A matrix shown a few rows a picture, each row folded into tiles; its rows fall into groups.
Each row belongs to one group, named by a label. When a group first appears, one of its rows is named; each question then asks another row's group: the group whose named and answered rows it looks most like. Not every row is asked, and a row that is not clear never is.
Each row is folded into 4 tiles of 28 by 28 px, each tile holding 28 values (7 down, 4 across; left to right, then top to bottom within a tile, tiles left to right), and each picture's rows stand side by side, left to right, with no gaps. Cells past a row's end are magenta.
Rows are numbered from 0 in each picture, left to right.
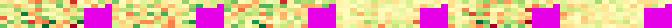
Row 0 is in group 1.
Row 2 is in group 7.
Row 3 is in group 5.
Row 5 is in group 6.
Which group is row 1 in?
1
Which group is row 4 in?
5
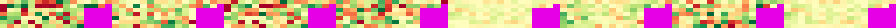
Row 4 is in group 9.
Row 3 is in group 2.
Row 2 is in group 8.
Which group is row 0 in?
8
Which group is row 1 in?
5
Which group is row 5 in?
9
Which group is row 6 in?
1
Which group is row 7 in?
9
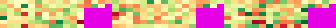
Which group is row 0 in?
5
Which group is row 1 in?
6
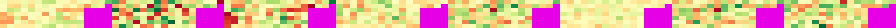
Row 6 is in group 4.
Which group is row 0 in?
6
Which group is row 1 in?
2
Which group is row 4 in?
4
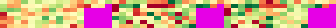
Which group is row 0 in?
6
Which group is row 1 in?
8
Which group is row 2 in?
8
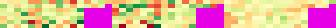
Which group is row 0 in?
1
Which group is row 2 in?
6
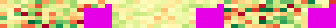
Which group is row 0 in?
5
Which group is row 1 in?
9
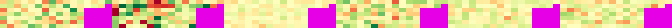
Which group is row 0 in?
4
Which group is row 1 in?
8
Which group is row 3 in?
7
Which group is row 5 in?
9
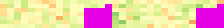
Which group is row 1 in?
9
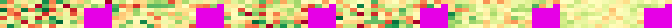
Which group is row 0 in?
2
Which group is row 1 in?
7
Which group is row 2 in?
5
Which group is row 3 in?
5
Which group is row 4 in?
9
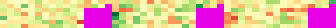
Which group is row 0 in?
5
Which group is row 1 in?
9
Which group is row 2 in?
6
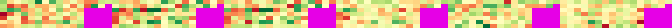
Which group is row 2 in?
2
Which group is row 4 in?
7
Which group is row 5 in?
5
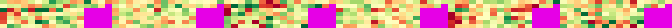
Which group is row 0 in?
2
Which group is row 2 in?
8
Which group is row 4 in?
6
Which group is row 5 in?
1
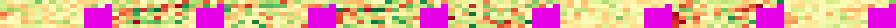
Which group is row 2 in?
7
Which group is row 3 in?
2
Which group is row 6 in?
6
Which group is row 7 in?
6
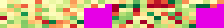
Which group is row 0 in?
1
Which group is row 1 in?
8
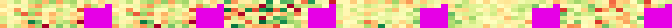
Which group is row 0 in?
5
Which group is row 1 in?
5
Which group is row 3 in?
1
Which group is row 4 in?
9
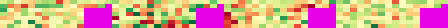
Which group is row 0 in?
7
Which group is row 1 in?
1
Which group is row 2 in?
6
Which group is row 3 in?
7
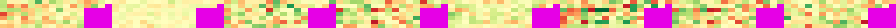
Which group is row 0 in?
6
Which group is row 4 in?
9
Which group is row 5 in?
2
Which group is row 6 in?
4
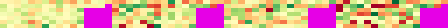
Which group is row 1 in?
8
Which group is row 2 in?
4
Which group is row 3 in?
8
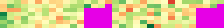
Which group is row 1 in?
7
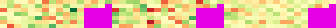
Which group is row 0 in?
4
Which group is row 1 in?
4
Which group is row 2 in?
9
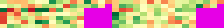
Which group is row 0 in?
2
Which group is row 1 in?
9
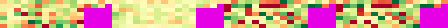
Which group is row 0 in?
5
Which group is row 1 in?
9
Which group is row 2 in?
8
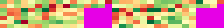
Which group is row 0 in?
2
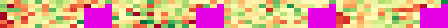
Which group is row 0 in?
6
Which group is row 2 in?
4
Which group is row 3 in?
6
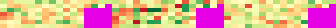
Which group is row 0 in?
6
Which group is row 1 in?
2
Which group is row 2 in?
1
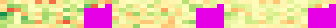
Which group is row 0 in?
9
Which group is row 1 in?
1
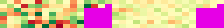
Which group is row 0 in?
1
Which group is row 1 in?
9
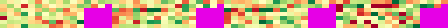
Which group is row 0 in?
1
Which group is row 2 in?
2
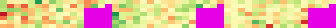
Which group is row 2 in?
5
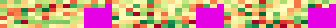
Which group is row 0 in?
2
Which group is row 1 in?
5
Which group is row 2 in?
1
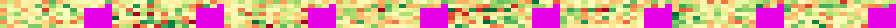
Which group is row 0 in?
4
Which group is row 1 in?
5
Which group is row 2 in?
5
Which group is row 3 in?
4
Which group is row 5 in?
4
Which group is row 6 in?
9
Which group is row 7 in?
7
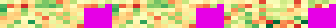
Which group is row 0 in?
7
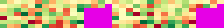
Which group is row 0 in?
1
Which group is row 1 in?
5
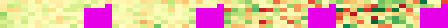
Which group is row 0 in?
9
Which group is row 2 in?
4
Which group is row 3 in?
2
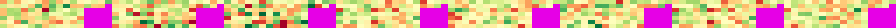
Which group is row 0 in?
4
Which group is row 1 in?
5
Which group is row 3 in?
4
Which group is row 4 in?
6
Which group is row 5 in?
7
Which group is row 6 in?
4
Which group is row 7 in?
4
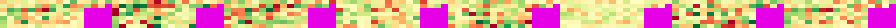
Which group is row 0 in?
4
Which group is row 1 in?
8
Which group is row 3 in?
4
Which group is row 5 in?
9
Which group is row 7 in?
4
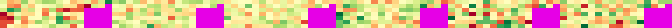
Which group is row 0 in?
6
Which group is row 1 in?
7
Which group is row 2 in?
5
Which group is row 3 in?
9
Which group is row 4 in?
5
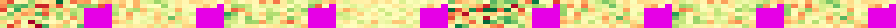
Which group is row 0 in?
8
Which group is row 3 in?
9
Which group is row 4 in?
2
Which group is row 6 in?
9
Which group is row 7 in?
7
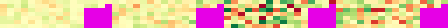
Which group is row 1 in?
1
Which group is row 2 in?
2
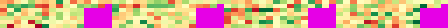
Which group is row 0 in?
8
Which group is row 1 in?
7
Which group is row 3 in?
1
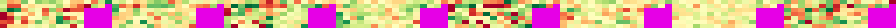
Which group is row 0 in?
6
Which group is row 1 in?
7
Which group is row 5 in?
6
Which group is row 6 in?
1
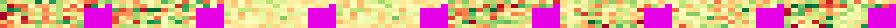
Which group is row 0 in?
6
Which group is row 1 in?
2
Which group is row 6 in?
4
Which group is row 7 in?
8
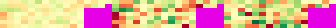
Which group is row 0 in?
6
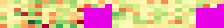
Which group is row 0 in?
5
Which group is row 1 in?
9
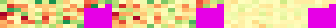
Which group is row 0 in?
6
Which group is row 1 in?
6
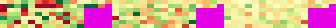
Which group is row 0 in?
8
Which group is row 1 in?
1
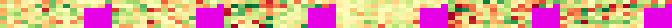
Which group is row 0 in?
4
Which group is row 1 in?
4
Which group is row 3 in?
5
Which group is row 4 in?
6
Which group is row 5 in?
2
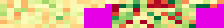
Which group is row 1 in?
8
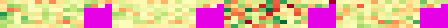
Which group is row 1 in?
9
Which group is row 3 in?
1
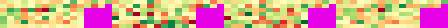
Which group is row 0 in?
4
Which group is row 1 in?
5
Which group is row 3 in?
4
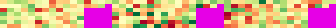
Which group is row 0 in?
4
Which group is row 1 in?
1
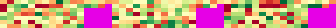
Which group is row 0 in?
8
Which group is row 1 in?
5
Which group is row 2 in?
8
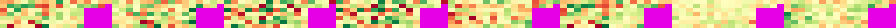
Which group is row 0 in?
8
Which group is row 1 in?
1
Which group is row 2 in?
2
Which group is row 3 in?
2
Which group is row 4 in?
6
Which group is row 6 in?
5
